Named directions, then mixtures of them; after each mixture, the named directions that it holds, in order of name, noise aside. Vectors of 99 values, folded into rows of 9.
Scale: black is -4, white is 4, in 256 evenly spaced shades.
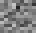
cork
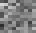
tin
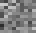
tin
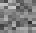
cork, tin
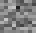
cork, tin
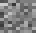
cork, tin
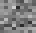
cork, tin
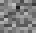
cork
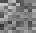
tin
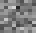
cork, tin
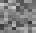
cork, tin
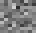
cork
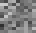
tin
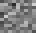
cork, tin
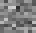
cork, tin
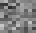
tin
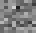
cork, tin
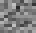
cork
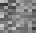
tin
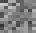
tin
